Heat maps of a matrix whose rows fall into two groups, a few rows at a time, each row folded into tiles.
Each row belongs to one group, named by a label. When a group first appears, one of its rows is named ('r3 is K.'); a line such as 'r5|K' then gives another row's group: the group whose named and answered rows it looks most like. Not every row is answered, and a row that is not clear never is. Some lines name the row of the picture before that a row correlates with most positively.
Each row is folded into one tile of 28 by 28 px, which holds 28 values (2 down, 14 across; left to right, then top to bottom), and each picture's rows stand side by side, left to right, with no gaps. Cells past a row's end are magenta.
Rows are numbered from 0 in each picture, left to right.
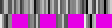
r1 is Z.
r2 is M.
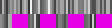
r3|Z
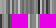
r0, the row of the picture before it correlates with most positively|2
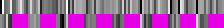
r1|M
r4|Z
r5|M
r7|M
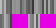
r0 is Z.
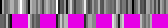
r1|M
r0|M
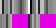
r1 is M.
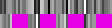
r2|Z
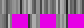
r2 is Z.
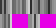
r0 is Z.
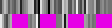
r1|Z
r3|M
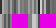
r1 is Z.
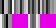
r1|Z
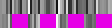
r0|Z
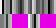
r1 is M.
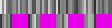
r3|Z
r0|Z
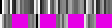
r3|M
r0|M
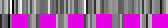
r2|Z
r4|Z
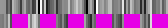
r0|Z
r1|Z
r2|M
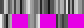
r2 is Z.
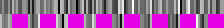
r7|M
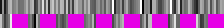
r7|M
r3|Z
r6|M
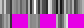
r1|Z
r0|Z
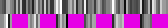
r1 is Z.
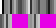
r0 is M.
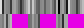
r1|Z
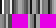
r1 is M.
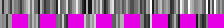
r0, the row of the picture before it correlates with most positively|1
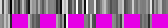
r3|M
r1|M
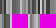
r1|Z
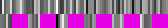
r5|M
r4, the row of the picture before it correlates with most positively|1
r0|M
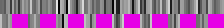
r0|Z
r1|M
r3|M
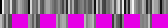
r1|M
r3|Z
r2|Z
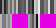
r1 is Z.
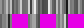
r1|Z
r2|Z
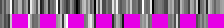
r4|Z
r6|Z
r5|M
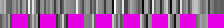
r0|Z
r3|Z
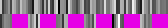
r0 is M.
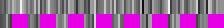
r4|M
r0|M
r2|Z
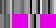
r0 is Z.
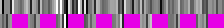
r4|Z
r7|Z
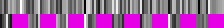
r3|M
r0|M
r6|M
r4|Z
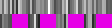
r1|M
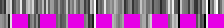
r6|Z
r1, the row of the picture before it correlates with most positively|0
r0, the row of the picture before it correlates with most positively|2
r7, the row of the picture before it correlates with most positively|2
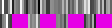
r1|Z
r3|Z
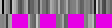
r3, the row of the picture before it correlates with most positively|1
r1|Z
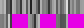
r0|Z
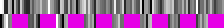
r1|M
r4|M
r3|Z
